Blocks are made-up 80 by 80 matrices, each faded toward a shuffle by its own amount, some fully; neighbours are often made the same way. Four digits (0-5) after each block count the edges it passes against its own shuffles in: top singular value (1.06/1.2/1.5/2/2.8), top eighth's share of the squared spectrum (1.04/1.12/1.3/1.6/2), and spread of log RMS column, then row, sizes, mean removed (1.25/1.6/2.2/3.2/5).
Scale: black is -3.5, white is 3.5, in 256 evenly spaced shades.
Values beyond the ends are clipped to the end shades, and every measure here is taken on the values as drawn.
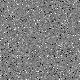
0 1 0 0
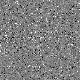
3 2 0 1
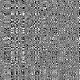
5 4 3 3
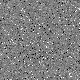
0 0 0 0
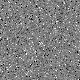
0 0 0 0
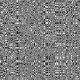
5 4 3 3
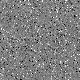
2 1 0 0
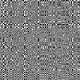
5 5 3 3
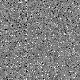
3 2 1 0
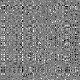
5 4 3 3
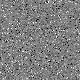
2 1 0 0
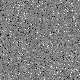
2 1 0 0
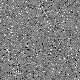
1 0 0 0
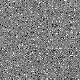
3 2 1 1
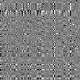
5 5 3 3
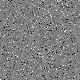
0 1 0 0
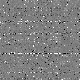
4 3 1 2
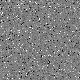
2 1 0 0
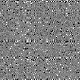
4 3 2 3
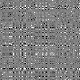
5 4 3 3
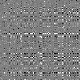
5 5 3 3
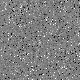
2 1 0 0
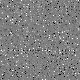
3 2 0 1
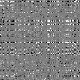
5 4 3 3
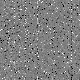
2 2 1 0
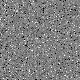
0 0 0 0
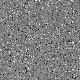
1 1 1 0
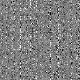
3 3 3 0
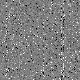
2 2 2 0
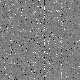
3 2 1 0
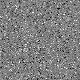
3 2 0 0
